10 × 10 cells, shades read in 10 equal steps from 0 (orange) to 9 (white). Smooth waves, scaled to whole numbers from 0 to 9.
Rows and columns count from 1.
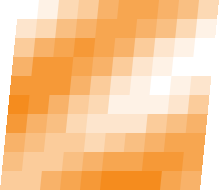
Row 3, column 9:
8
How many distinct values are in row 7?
6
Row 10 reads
5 5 3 2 1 0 0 0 2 3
